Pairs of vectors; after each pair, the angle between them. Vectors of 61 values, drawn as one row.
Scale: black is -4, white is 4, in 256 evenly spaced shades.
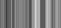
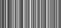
orthogonal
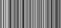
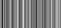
nearly opposite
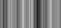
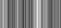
nearly opposite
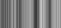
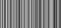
orthogonal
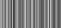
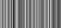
nearly parallel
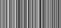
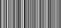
partly aligned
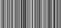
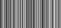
nearly opposite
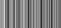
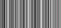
nearly opposite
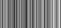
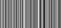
orthogonal
